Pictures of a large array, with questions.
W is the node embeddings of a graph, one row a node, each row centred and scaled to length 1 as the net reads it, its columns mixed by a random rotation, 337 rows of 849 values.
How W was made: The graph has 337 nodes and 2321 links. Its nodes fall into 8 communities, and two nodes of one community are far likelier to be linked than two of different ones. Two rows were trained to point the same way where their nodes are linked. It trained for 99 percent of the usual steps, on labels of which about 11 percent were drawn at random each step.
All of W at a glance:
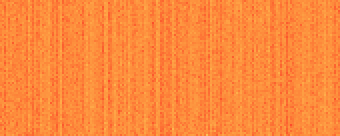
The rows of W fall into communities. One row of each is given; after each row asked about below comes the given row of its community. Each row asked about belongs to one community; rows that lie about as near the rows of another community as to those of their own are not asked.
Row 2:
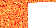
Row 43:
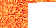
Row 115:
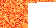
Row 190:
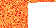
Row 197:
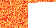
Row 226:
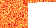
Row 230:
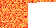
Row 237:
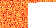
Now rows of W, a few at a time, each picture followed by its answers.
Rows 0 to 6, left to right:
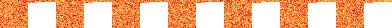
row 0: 43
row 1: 2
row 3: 230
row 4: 115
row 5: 237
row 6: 237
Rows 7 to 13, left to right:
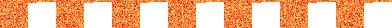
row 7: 2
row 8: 115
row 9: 190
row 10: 230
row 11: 226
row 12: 190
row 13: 226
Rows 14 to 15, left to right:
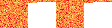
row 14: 2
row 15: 197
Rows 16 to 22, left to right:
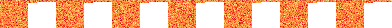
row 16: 226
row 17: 115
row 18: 115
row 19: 226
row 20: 2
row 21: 2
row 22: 115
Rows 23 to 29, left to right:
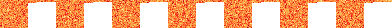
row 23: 43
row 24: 190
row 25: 237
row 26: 230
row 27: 226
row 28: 230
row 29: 237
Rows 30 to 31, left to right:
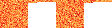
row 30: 197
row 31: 237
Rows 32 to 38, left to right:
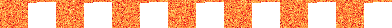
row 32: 226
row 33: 190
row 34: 115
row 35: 43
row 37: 115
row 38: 115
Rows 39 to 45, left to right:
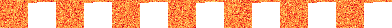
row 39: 190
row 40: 190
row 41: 2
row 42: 237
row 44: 230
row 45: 2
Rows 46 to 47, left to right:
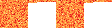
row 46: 197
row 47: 226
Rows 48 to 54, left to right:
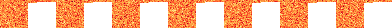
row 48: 2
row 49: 2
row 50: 2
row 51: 43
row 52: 2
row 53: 2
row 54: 237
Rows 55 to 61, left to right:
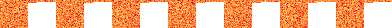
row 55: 230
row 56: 226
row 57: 43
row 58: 226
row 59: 230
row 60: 43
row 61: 190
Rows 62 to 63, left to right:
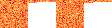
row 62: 226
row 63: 197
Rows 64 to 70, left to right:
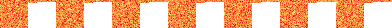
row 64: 226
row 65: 230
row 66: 226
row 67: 230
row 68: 2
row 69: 237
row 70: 230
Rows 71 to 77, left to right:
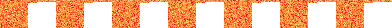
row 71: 237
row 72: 2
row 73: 197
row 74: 226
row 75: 226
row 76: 237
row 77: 2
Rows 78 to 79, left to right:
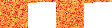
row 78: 230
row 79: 230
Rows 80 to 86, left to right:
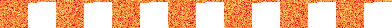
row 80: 237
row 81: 43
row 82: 43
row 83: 197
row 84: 197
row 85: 43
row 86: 237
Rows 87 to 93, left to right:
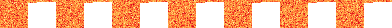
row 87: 2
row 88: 237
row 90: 230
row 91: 2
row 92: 190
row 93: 230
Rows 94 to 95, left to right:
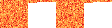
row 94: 226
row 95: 230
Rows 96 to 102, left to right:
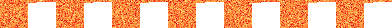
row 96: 230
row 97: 237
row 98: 43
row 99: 115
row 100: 230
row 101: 197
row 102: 197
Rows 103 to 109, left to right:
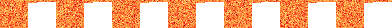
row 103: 190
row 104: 43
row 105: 197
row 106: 230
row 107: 230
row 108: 115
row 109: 226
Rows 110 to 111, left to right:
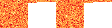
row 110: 2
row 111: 197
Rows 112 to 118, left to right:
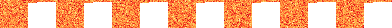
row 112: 230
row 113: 197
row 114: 237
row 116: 115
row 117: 226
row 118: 237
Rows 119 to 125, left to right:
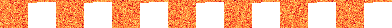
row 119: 2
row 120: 237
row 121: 115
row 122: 197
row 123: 237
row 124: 43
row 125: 115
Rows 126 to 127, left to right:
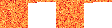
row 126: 115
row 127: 115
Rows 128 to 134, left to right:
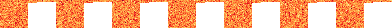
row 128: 2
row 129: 115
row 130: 226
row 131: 197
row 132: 197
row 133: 230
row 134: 115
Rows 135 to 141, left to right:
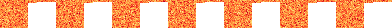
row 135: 190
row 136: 43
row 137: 43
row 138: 230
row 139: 197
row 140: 190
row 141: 226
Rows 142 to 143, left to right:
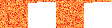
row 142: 115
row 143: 237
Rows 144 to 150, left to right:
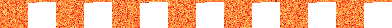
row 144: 230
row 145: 2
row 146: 237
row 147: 230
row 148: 43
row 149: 2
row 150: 226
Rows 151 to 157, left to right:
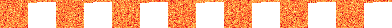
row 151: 237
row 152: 197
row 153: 230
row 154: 115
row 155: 115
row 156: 237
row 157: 226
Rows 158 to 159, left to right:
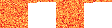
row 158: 237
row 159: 226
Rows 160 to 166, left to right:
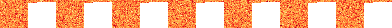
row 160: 230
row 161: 197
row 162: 197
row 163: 115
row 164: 115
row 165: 43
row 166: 190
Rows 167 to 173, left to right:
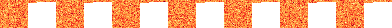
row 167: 43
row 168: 230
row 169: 197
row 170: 2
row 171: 2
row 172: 230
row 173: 226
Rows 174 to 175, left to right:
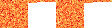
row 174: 230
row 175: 230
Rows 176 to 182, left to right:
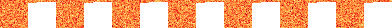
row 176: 115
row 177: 43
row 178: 2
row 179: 115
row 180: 197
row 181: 190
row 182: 190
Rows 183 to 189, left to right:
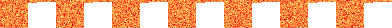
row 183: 190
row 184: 43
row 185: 226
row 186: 226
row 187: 226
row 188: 115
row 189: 115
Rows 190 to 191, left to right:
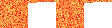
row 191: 226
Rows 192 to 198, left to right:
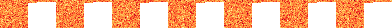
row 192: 2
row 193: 230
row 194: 43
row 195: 197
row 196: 43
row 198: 43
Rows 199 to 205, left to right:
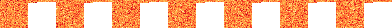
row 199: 237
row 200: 237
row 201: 197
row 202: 237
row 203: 237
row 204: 2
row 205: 226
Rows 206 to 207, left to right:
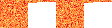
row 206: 190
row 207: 2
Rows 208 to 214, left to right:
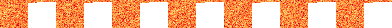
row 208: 43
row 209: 115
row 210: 226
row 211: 2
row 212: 2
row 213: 43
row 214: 197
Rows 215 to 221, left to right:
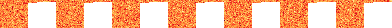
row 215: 190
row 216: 197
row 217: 226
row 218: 237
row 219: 230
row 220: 237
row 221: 190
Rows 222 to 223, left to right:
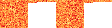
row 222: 190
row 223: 2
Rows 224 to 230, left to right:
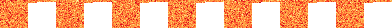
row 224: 115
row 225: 190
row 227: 43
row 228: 237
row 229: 197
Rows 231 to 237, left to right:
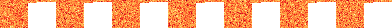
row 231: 237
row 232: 115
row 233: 115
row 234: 43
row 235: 230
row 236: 115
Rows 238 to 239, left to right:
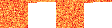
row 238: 237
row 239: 43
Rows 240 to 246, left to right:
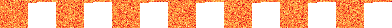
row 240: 197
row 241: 197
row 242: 115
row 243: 237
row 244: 2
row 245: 226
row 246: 190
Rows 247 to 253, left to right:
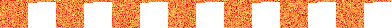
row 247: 115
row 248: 190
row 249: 226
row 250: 43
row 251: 190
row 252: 115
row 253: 115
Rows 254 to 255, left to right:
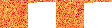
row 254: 43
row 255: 197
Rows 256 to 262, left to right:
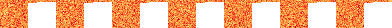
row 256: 43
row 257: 2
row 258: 197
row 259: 230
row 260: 2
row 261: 43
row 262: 197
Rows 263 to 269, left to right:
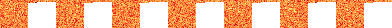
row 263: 237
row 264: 230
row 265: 2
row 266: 115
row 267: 237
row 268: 237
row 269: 237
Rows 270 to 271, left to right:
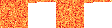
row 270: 115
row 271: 190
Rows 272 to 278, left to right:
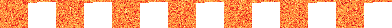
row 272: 226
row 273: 197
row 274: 43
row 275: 2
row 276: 226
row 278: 190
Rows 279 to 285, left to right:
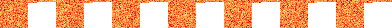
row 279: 237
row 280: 43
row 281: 43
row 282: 197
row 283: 237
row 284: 43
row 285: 115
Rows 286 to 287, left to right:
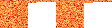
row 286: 2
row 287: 2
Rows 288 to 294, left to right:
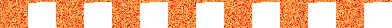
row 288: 226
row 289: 190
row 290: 115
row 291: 197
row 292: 2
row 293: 43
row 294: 43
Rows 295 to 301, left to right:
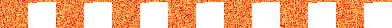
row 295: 237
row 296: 43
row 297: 43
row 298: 226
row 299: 2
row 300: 190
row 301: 226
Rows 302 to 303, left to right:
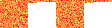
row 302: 2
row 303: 226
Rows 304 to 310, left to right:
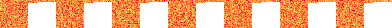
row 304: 197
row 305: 190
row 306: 230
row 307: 226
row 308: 2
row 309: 237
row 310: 237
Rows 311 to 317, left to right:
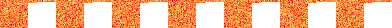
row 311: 2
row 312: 2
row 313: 2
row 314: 237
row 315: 190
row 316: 226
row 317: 230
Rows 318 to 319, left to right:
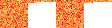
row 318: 43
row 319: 115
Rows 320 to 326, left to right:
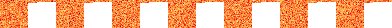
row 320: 115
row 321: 43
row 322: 115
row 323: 43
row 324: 115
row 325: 230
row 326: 43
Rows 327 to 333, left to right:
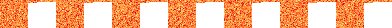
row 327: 237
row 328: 2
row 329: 43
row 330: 115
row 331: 115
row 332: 197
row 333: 115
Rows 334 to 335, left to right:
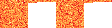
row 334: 226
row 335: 197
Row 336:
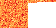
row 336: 230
